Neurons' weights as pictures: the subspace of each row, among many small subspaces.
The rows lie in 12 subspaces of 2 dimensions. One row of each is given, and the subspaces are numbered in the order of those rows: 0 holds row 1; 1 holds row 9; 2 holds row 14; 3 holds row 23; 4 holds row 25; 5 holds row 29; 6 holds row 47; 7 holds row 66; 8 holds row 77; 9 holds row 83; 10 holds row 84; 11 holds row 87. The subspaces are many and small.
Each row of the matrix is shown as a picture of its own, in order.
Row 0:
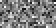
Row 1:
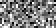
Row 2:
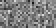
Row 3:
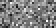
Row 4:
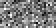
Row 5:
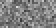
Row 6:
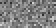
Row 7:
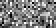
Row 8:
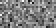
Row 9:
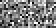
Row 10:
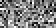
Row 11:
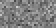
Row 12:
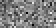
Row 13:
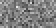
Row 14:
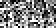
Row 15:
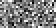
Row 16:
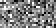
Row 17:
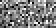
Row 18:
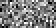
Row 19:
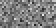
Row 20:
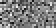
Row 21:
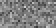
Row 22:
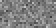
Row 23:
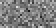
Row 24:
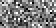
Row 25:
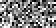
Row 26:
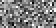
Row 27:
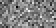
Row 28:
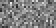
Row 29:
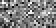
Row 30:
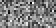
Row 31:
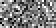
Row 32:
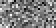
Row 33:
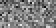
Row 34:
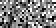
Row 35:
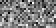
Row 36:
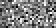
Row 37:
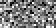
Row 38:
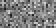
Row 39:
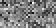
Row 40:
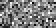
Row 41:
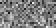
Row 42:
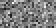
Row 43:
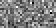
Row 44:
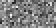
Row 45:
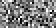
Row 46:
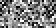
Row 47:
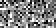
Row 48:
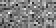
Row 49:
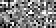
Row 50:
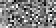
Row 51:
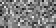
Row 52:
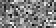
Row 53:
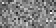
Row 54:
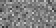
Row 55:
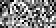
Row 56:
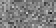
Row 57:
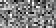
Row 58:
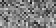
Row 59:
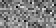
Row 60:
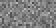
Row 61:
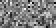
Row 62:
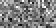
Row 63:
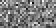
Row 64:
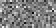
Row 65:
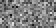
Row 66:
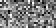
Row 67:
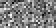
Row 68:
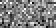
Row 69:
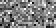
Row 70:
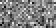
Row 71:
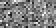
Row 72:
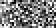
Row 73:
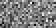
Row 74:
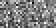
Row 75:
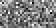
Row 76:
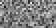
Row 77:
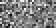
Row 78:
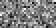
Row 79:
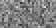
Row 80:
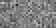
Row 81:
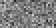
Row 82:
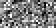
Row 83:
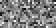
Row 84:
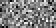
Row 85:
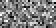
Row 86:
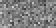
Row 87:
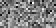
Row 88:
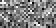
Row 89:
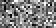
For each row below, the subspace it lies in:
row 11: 0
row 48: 11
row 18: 10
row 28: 10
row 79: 8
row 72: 11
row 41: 0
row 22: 9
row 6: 4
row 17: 1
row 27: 3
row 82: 2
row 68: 0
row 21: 10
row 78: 9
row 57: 7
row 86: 1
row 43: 6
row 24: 11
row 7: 10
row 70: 0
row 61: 10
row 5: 0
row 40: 4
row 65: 2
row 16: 7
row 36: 1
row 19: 4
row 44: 2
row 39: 5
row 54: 9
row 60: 10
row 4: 2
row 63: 11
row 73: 4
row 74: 2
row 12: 7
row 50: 1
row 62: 8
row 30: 1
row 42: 2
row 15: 6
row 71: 2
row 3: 0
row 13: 3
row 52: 7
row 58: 5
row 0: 9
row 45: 1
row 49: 5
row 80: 5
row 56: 7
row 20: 8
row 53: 11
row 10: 6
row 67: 2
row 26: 6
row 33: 8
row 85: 9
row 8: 8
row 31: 8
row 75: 11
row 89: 7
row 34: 4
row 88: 5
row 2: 7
